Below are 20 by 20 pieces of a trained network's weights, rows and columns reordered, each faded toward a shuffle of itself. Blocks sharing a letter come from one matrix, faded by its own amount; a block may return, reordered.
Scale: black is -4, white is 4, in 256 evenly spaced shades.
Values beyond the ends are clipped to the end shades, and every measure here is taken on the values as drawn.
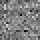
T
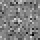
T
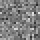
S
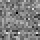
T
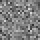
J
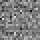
T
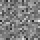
S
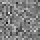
J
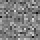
T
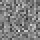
S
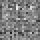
S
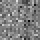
S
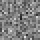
J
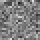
J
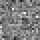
T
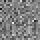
J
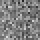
S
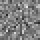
J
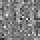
S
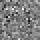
T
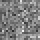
S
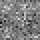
T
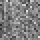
S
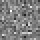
T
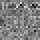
J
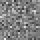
T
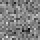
T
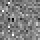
T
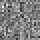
J
